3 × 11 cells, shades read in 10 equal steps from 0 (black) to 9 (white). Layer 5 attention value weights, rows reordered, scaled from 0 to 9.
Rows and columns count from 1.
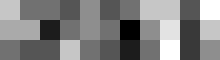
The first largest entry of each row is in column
11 9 9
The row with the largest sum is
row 1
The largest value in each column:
7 6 4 7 5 4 4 7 9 3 9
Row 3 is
4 3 3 7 4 3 1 4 9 2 5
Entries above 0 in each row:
11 10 11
